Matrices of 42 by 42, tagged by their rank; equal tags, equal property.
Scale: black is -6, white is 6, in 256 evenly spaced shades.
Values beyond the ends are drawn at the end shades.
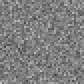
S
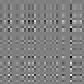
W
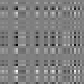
W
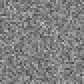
S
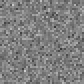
S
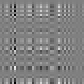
W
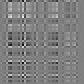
W
